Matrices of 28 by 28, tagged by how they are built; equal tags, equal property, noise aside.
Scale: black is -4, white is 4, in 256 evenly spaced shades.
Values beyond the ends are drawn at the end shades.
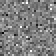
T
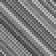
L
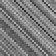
L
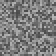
T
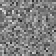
T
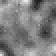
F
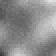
F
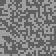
T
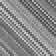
L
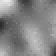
F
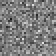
T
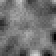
F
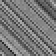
L
